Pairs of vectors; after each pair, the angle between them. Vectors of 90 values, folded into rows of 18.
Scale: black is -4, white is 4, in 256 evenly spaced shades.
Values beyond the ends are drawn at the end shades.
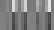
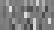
orthogonal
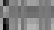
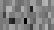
orthogonal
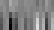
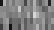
partly aligned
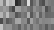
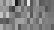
nearly parallel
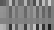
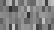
partly aligned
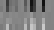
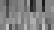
nearly parallel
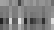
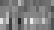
nearly opposite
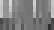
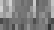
nearly parallel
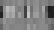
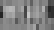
nearly parallel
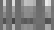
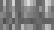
nearly parallel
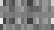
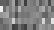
orthogonal
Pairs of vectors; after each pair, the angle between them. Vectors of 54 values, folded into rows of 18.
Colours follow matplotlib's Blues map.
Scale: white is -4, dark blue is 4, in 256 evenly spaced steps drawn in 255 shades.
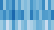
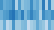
nearly parallel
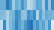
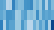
nearly opposite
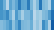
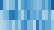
orthogonal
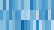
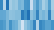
nearly opposite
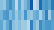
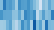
orthogonal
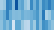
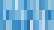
partly opposed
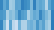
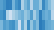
orthogonal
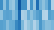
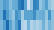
partly aligned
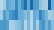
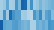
partly aligned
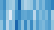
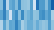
partly aligned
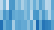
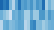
partly opposed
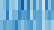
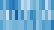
partly opposed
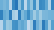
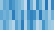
orthogonal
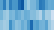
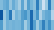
orthogonal
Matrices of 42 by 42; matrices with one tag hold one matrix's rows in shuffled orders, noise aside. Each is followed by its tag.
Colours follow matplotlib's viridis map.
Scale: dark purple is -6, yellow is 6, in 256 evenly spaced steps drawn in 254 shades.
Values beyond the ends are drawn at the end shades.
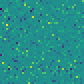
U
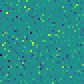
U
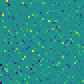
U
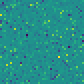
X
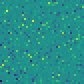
U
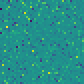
U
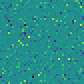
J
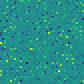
X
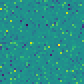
X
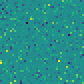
X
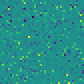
J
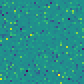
X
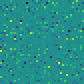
X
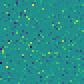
U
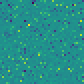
J
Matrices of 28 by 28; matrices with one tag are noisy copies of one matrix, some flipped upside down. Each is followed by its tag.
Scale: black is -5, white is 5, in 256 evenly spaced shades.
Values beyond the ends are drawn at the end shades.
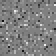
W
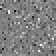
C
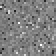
C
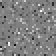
C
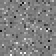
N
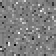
C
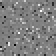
C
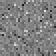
W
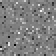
C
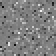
C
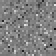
W
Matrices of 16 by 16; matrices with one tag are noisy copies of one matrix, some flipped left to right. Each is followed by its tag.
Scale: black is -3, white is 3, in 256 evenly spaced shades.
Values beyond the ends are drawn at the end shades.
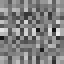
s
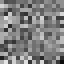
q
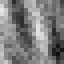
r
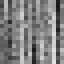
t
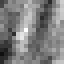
r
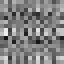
s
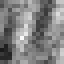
r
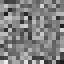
q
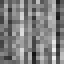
t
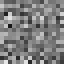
q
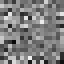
q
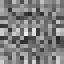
s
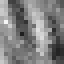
r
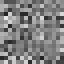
q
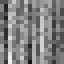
t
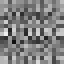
s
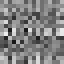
s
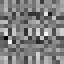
s
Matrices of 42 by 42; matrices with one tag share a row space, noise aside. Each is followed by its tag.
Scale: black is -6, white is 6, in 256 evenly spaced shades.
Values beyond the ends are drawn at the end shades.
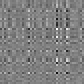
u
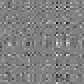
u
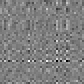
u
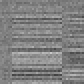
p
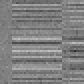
p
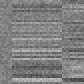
p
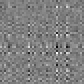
u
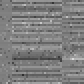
p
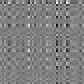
u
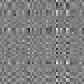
u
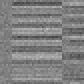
p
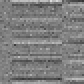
p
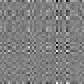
u
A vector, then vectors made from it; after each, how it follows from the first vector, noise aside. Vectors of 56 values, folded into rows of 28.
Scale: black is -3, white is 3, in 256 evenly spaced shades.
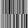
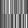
negated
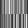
negated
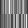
negated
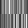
negated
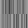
shrunk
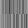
shrunk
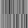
shrunk
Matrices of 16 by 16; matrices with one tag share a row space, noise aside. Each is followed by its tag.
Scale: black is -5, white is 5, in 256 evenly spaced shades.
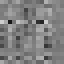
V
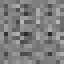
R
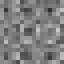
R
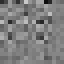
V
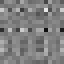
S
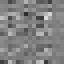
V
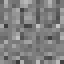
R
